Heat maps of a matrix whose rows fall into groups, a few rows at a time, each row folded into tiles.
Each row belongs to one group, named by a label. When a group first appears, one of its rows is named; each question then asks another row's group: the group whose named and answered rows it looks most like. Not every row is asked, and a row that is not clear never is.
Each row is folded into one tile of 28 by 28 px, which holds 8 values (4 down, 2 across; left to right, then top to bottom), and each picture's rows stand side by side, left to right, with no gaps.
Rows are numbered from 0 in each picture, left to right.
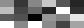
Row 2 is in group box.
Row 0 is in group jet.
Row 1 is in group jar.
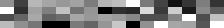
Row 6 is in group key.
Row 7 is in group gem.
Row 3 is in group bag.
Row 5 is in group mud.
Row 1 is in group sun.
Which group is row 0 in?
jet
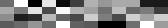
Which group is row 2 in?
jet
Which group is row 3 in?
sun
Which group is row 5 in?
key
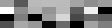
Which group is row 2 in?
sun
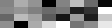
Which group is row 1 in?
mud
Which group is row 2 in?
jar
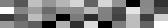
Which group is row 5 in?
gem
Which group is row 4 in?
gem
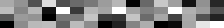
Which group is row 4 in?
box
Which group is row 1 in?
bag
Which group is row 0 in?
box
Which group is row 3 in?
sun
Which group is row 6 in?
box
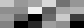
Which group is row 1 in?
box
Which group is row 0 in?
sun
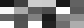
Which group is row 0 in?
jet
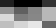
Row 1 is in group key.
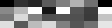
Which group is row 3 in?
gem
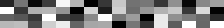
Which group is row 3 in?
key
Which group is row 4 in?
box
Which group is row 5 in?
gem
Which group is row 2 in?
jar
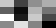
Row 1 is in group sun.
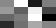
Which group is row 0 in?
bag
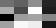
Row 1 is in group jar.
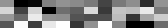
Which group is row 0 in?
mud
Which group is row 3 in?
mud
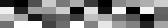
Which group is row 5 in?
box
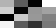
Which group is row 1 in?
bag
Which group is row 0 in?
jar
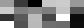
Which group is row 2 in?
sun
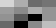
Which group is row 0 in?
sun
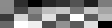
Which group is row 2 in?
key
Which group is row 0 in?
gem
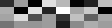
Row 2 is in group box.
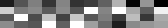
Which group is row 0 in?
key
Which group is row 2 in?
gem
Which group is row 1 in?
gem
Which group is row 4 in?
box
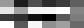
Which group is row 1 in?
jet
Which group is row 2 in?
jet
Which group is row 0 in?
jet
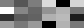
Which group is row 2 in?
bag
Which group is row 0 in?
jet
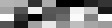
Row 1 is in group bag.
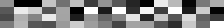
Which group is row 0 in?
gem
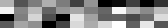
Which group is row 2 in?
gem
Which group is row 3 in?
mud
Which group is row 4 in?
jet
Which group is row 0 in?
box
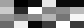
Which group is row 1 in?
bag
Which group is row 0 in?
mud
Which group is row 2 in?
key
